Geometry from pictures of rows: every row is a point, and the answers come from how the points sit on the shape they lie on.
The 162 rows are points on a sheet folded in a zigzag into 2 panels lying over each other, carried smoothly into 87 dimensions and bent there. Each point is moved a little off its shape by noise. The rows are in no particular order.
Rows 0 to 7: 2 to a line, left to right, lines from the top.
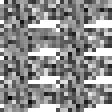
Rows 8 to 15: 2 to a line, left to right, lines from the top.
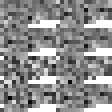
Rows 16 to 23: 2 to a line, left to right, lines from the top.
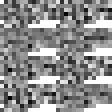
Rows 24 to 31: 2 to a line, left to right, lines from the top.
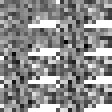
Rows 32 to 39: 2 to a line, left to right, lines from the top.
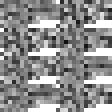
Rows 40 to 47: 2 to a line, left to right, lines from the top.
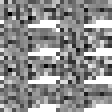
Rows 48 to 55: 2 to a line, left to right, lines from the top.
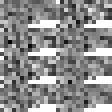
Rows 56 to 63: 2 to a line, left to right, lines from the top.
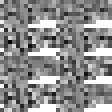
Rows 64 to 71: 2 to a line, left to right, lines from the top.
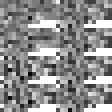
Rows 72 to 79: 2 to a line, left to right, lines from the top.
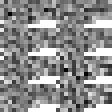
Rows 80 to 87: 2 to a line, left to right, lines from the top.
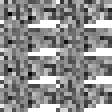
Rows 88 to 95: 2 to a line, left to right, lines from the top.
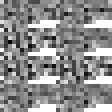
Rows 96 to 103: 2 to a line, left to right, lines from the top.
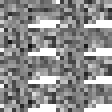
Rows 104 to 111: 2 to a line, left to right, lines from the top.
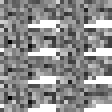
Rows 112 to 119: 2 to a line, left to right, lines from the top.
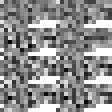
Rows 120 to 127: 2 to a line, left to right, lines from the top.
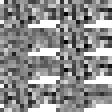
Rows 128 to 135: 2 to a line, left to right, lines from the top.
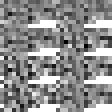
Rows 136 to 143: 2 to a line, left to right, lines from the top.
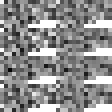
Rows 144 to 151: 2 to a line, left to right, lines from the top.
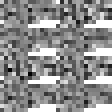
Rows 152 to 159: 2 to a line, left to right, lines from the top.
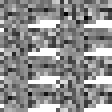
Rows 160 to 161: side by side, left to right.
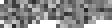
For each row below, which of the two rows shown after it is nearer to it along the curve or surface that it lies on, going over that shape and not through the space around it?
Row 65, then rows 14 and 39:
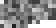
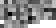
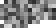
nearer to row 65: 14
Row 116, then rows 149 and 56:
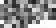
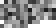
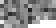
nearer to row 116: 149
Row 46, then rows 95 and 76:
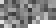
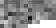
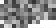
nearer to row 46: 76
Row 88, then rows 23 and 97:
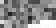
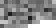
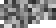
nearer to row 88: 23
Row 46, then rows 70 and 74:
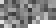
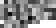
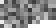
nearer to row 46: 74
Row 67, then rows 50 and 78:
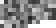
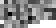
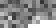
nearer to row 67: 50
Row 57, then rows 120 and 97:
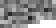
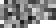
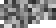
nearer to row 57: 120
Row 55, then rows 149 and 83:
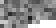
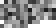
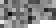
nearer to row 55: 83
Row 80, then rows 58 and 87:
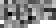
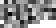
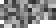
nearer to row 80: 58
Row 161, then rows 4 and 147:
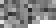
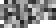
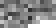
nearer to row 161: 147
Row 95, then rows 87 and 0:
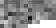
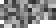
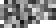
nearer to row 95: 0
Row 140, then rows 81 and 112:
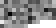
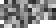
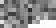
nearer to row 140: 81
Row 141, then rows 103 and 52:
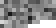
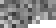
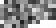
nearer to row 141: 52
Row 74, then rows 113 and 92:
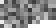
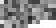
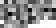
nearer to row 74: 92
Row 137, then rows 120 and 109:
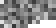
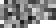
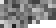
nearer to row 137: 120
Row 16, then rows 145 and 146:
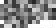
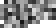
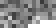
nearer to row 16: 145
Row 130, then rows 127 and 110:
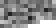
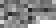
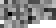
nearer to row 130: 110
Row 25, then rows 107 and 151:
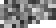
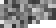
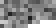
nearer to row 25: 107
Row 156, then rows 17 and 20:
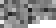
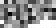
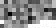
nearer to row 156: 17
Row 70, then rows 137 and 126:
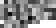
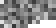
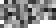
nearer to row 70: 126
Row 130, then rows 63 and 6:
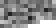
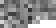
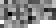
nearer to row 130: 6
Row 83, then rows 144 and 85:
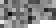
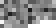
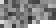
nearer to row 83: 85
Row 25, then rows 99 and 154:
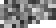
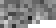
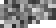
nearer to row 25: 154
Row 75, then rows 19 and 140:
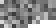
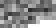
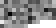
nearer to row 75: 19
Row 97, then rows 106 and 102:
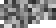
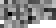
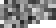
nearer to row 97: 102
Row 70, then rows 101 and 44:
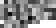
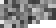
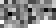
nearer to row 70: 101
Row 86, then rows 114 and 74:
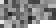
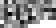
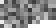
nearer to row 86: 114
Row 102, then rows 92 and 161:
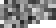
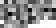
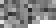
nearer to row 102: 92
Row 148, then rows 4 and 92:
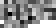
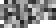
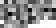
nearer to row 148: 4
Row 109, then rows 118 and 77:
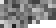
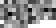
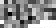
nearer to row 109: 77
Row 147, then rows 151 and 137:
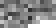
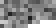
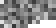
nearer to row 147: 137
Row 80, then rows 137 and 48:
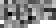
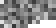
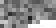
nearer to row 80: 48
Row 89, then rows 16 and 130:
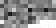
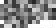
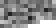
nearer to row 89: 16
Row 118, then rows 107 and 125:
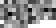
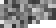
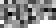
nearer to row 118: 125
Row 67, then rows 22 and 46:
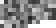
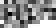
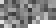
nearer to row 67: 22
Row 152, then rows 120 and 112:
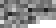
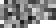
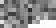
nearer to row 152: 112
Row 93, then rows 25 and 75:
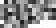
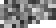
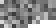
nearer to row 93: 25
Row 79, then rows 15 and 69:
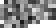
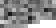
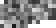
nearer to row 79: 69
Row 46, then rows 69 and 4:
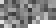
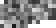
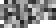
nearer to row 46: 4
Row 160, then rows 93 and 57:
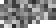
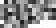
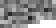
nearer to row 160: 93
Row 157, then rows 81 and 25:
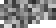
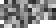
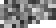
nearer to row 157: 81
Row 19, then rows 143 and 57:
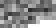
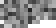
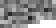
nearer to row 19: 143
